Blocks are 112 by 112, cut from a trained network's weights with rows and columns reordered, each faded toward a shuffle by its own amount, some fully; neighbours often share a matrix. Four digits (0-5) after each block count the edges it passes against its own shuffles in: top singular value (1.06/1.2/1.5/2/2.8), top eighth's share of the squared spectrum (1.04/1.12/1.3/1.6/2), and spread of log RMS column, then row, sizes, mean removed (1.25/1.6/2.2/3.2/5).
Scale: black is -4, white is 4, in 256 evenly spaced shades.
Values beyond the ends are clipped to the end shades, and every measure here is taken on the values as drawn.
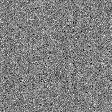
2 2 0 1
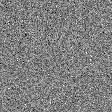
0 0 0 0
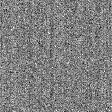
3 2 0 1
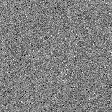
2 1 0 0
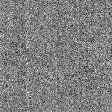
3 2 0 0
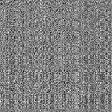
5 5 2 3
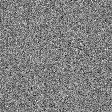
2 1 0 0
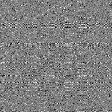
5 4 0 3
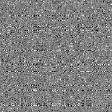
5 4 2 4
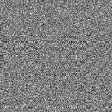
4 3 1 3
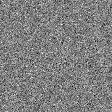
1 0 0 0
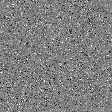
0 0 0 0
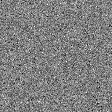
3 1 0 1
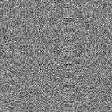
4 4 2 2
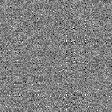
4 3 2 1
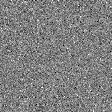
3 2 0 1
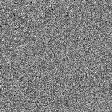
3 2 1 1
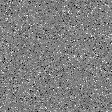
0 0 0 0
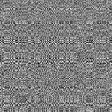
5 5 2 4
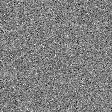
1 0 0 0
